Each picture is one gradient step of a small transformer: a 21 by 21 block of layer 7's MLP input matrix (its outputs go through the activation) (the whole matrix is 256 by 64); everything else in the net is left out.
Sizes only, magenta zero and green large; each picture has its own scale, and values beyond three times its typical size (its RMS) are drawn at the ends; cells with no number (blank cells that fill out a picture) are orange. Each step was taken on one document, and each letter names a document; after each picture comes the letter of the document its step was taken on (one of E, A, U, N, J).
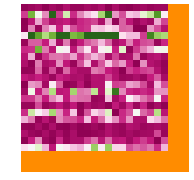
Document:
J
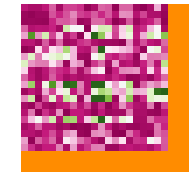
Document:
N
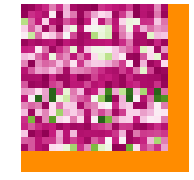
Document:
N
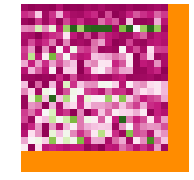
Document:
N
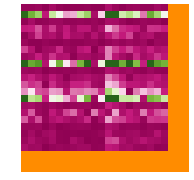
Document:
J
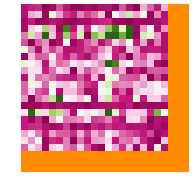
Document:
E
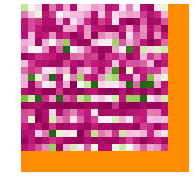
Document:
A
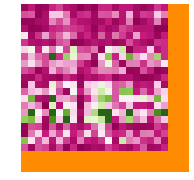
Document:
N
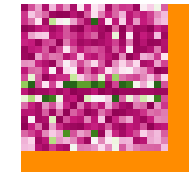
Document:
A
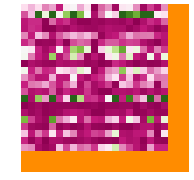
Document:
A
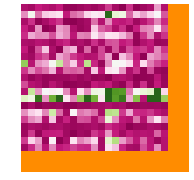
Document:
J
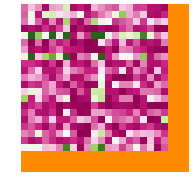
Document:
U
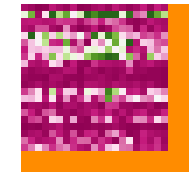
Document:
E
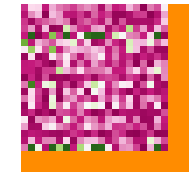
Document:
A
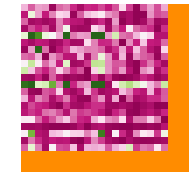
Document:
U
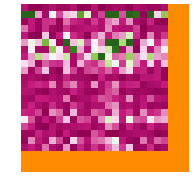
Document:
E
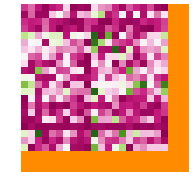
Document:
U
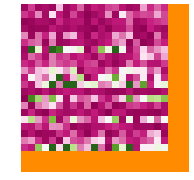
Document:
A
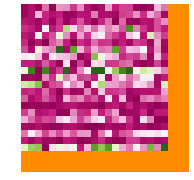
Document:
U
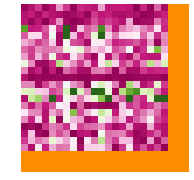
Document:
N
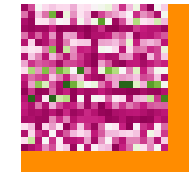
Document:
A
